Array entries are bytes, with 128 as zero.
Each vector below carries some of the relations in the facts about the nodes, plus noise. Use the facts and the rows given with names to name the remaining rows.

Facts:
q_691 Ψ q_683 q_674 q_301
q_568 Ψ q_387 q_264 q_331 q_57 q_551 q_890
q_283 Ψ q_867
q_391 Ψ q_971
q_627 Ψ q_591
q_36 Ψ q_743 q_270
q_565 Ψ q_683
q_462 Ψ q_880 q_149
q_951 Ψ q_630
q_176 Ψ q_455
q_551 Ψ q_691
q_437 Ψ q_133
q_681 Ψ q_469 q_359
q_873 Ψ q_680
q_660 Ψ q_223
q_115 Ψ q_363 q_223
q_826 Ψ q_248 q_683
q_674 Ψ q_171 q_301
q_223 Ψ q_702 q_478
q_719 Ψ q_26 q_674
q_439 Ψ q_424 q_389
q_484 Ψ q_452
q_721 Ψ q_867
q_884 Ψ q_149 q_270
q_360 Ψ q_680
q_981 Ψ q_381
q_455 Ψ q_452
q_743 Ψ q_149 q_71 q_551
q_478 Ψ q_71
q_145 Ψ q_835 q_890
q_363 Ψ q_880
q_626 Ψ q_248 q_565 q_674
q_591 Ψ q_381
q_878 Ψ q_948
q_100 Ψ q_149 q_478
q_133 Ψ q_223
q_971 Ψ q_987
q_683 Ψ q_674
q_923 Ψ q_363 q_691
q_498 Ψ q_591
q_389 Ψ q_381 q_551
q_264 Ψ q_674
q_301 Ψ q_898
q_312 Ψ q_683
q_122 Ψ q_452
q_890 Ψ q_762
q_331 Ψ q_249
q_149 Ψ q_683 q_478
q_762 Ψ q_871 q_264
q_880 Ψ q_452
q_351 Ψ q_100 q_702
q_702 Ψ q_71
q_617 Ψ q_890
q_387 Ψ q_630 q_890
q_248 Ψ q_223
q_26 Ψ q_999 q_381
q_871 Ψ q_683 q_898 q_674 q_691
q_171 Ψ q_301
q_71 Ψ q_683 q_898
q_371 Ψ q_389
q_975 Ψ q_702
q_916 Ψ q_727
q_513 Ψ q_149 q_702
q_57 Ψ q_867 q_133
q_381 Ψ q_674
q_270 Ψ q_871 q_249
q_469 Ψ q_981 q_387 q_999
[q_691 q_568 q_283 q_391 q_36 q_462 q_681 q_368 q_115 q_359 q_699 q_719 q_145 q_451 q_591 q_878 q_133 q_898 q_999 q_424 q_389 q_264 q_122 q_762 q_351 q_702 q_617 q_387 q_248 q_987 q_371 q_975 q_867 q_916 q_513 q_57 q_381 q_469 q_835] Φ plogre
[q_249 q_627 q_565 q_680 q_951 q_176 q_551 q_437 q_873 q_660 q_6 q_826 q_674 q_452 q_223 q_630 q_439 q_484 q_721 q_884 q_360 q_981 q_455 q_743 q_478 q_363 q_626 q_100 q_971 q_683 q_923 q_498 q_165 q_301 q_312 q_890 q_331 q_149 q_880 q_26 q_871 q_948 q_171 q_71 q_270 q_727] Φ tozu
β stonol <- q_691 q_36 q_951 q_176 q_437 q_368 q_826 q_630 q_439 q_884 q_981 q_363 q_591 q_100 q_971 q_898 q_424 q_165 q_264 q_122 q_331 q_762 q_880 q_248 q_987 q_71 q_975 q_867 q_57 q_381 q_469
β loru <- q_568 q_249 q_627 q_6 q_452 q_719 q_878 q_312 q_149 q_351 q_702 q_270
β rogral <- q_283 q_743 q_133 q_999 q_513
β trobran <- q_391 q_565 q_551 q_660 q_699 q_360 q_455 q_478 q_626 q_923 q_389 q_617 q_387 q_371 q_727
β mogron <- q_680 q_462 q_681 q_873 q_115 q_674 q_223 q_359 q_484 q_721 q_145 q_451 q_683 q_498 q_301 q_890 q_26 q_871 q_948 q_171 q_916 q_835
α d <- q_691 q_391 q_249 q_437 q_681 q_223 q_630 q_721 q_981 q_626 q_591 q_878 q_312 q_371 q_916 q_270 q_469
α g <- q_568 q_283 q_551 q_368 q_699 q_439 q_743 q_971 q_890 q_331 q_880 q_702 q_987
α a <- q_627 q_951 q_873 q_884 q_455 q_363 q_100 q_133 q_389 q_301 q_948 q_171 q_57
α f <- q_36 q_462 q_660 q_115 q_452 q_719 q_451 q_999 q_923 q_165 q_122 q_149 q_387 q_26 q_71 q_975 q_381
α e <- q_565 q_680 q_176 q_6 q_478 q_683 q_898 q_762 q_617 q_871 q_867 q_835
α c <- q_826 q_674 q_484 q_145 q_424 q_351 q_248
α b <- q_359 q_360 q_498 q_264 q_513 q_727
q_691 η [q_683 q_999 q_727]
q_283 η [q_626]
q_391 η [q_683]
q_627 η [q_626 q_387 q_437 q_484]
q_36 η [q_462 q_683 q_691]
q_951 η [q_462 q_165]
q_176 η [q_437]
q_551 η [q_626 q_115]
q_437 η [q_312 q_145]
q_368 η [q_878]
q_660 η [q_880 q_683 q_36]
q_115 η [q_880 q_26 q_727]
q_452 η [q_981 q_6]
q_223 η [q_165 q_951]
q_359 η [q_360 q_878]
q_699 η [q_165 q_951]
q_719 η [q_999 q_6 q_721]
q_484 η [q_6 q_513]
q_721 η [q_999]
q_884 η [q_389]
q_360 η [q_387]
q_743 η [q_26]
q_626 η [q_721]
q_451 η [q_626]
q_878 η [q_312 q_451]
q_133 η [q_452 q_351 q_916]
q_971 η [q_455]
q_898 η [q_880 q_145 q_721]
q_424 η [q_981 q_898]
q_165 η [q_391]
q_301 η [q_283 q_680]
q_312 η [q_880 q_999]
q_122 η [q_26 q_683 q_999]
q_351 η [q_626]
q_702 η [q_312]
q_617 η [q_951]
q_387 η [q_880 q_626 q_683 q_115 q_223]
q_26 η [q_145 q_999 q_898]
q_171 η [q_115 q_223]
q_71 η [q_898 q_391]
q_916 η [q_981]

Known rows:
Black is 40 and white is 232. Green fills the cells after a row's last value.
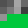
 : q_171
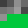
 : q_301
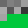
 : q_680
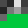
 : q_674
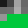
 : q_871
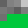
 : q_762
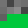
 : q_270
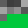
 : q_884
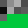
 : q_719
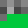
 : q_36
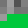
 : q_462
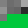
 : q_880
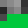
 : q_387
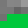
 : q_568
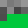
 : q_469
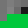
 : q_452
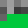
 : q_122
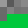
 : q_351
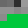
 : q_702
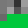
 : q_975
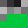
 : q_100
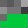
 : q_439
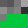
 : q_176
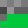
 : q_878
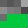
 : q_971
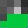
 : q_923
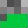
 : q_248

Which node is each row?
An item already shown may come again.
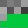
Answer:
q_680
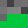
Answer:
q_270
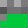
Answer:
q_145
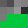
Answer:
q_627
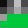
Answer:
q_683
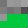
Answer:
q_359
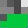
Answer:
q_513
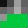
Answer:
q_871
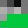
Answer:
q_223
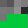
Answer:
q_627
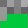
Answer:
q_835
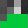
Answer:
q_551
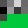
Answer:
q_381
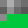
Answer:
q_451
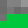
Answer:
q_568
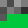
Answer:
q_981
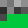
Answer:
q_591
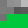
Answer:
q_898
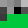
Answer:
q_999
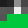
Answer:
q_565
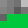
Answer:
q_57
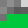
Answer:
q_867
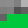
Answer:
q_987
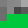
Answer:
q_368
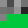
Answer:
q_484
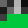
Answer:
q_626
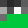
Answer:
q_478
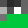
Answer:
q_478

